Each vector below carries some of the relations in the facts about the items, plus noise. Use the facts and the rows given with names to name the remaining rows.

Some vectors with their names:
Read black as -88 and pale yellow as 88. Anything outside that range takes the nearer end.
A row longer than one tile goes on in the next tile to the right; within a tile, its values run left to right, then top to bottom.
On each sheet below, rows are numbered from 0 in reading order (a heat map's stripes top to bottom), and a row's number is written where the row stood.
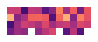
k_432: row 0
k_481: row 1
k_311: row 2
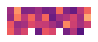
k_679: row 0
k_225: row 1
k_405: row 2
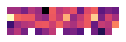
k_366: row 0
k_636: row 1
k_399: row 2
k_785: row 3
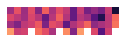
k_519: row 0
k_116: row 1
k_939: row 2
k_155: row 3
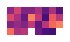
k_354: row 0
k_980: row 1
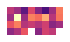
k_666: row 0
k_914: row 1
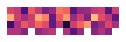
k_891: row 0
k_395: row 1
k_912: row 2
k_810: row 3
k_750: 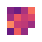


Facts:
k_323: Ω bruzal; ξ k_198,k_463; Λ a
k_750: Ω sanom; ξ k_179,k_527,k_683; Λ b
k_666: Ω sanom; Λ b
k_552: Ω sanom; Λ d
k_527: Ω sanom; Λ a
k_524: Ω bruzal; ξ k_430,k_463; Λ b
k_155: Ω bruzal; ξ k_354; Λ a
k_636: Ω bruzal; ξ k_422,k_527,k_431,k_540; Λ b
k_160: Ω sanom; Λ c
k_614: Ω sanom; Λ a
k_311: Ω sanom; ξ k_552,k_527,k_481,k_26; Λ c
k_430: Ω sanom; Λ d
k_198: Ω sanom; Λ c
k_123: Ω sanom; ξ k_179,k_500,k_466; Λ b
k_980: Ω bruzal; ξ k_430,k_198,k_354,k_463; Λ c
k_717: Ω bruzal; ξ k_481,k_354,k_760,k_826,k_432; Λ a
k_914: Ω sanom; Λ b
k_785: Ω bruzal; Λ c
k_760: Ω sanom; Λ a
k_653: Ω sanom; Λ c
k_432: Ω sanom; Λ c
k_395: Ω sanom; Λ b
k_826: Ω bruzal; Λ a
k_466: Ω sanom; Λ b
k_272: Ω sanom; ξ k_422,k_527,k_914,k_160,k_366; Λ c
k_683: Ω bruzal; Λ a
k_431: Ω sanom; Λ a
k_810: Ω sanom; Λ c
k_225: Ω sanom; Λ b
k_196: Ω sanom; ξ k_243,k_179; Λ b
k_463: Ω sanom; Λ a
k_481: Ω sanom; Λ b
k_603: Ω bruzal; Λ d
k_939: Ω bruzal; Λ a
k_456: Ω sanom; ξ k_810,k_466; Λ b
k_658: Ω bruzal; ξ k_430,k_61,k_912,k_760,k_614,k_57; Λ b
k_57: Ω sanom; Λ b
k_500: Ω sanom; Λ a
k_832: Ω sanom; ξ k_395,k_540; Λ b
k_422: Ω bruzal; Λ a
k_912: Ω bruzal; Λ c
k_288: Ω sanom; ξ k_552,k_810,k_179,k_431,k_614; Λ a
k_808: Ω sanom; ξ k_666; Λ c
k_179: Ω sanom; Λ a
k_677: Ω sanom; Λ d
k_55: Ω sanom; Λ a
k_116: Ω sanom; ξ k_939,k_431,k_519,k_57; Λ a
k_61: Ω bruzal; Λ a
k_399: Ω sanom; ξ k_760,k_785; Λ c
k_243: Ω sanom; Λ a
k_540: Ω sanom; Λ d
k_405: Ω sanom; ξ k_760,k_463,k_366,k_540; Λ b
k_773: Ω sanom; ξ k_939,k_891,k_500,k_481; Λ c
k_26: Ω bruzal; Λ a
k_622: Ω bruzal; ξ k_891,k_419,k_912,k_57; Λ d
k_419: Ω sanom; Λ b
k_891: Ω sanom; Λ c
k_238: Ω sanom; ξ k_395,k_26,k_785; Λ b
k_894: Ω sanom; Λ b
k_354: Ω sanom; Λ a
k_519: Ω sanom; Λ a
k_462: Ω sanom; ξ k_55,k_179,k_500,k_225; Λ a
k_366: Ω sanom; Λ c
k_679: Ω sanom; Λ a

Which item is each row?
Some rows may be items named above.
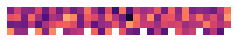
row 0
k_463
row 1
k_939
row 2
k_395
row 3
k_422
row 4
k_622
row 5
k_311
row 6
k_679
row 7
k_405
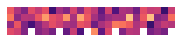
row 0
k_552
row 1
k_653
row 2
k_272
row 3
k_61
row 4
k_894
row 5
k_432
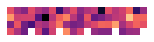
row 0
k_540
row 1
k_717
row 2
k_760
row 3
k_658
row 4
k_808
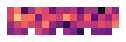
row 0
k_808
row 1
k_677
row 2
k_198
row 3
k_524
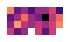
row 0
k_603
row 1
k_717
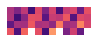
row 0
k_826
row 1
k_26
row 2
k_773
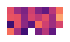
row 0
k_430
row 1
k_405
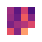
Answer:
k_683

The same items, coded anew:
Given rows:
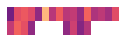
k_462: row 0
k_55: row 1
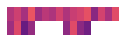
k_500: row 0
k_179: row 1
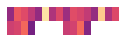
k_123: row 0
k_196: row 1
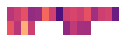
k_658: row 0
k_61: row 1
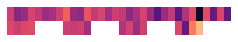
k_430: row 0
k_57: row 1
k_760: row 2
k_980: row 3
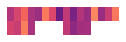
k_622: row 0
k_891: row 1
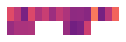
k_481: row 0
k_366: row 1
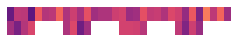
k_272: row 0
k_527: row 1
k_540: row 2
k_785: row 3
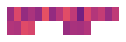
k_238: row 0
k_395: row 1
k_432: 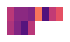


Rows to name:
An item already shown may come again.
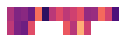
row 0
k_198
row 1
k_658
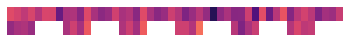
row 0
k_603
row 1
k_354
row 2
k_354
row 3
k_463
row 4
k_808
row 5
k_116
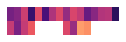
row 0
k_399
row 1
k_524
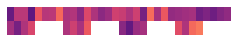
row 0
k_272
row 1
k_354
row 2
k_912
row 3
k_405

